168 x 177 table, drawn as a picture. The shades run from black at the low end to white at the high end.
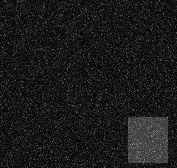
Average level on the scale: 10%. Stripes: none. Histogram: skewed, a long tail of high values. Mirror symmetry: none. Ninth with the highest average: bottom right. Odd patch: higher, in the bottom right.
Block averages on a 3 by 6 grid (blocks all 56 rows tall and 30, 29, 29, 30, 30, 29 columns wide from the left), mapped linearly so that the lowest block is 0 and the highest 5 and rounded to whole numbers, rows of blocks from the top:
000000 / 000000 / 000055
